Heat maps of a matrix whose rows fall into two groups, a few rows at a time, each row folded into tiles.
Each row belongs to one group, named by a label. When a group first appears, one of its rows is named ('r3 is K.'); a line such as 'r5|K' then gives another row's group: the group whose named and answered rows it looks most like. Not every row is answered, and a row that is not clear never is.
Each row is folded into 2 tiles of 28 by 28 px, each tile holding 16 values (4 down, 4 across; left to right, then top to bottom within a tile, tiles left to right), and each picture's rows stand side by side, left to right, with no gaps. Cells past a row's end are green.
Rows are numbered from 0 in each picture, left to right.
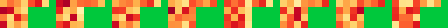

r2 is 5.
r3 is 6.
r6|6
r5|6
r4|5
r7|6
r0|5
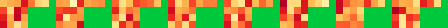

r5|6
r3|6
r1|6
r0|6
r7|5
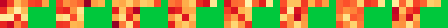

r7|6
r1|5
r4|5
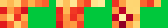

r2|5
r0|6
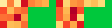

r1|6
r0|6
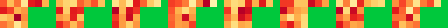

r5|5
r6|6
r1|6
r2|6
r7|5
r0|5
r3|5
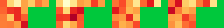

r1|6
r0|6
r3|5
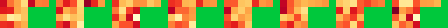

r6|6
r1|5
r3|5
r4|5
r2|6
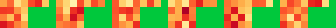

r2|6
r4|5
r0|5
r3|6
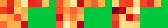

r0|5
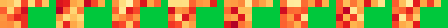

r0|6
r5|6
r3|6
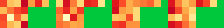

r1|5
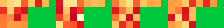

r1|6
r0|6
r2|6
